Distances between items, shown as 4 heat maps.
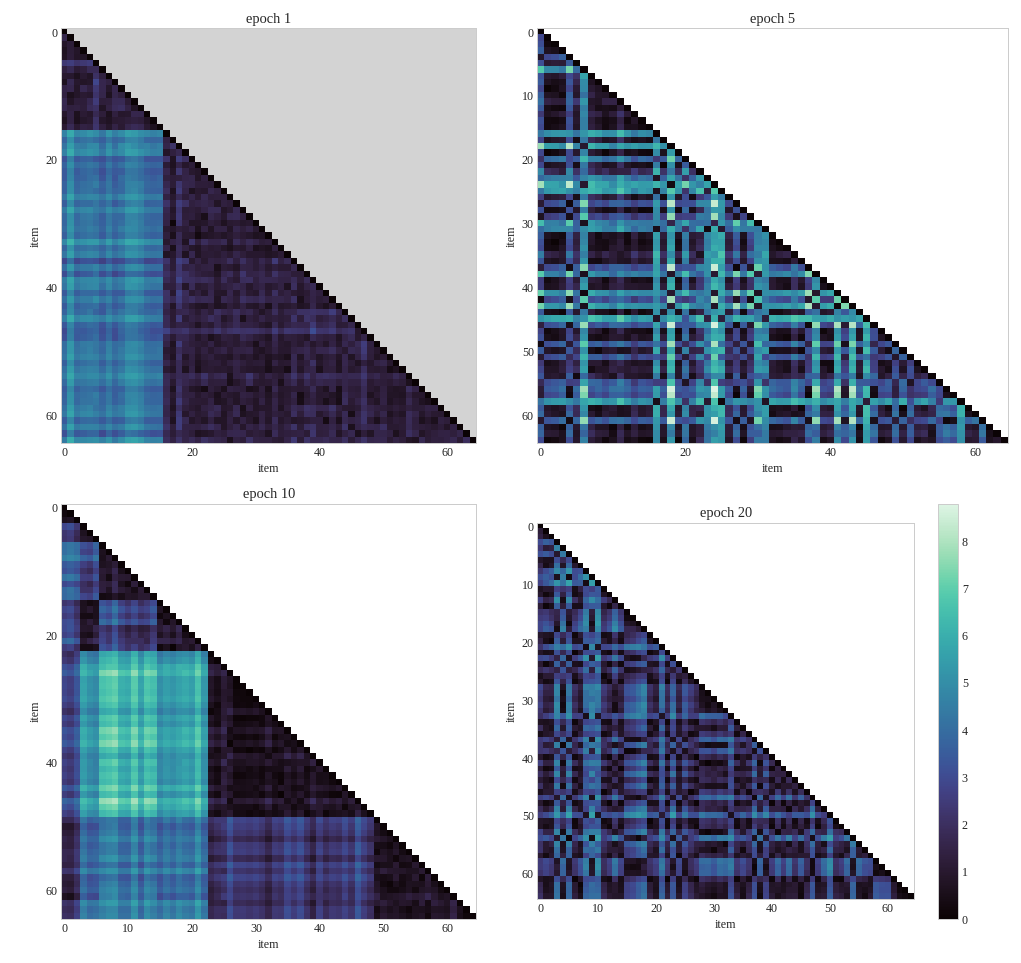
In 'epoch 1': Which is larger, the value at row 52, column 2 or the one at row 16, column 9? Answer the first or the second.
the second
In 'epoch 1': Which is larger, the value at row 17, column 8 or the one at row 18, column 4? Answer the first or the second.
the second
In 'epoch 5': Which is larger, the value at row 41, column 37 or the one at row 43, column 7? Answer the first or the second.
the first
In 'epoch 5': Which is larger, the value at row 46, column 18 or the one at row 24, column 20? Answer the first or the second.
the first
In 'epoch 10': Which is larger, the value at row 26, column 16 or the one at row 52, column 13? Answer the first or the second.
the first
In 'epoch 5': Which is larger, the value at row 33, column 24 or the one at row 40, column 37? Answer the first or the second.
the first
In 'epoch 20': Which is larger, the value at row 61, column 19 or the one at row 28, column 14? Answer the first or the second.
the second
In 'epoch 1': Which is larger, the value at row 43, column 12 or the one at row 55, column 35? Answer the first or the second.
the first
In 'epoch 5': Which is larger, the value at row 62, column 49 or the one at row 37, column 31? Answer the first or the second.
the second
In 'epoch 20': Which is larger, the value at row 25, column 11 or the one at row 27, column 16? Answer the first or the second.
the second
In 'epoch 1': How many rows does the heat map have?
65
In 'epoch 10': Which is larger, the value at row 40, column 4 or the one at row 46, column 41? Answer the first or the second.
the first
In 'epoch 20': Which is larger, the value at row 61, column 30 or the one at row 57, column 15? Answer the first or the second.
the second
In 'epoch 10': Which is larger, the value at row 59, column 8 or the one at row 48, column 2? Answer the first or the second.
the first
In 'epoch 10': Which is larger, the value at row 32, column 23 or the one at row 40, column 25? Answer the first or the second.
the second
